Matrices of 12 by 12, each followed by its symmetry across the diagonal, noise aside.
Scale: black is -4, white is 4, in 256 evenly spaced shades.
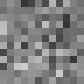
antisymmetric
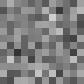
antisymmetric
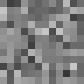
antisymmetric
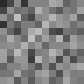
symmetric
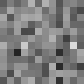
neither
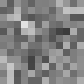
symmetric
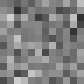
antisymmetric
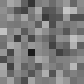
neither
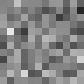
neither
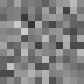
antisymmetric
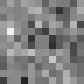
neither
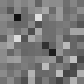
symmetric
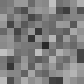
symmetric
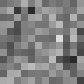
neither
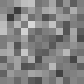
symmetric
